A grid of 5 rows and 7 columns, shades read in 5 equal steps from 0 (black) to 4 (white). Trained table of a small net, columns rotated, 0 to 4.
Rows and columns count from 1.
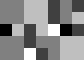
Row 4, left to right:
2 2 1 2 2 3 3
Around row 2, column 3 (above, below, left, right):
3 1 2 3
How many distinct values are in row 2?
3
